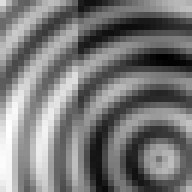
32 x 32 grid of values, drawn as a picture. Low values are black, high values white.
The top right is the ninth with the lowest average. The halves do not mirror each other. Rings spread out from the bottom right. No lone cell stands out from its neighbours. The bottom left is the ninth with the highest average. The left part is higher, up to a seam about 40% of the way across.
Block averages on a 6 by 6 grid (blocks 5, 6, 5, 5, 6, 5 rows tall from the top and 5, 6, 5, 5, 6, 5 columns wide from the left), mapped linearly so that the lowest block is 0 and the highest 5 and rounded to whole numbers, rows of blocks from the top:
3 2 1 0 0 2 | 3 2 1 1 0 0 | 3 3 3 2 1 1 | 5 4 2 1 1 2 | 5 4 2 1 1 2 | 4 3 2 0 0 2
